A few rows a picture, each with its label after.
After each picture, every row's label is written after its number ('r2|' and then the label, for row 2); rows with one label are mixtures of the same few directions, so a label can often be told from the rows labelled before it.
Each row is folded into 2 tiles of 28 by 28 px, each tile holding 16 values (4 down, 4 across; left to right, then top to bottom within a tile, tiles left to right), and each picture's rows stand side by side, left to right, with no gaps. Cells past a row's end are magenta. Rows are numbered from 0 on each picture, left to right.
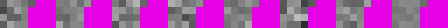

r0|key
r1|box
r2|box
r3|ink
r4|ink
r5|ink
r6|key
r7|key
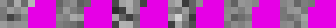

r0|box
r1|ink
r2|key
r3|box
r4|box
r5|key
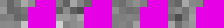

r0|ink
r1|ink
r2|ink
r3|box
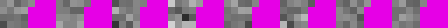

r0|ink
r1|ink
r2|ink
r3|ink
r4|ink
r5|box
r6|key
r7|box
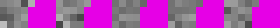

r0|box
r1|box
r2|box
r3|box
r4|ink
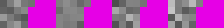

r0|key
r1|ink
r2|ink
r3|key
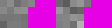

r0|ink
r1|ink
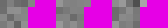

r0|key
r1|ink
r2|box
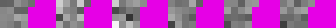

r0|ink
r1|key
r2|ink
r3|box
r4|ink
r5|ink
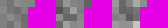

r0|key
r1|key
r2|ink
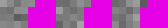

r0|ink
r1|ink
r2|box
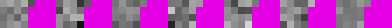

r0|key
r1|ink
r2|ink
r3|ink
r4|ink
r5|box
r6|ink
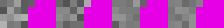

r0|ink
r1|key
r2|box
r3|key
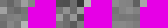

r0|ink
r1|key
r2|box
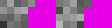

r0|ink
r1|ink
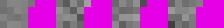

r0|key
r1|key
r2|box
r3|ink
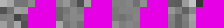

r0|ink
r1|box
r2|box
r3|box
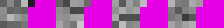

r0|box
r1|ink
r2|box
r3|ink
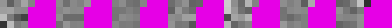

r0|box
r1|box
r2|box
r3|ink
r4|key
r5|box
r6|box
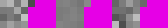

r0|key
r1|box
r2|box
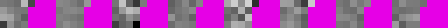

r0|box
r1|box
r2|ink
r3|key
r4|key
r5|box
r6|key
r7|box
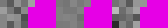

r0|key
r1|key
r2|ink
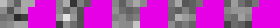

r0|ink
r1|box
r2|ink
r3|box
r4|ink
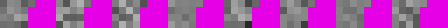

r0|ink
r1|box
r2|key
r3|ink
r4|ink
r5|ink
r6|key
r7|key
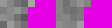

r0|box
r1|ink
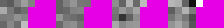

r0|ink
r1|key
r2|box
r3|box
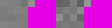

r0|box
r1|key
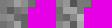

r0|key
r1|key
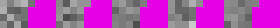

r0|key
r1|box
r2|ink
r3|ink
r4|box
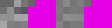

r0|ink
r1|box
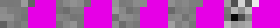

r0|box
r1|key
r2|key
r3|ink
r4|box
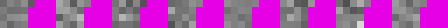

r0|box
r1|key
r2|box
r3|ink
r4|ink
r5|box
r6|ink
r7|key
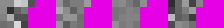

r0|key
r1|key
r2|box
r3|key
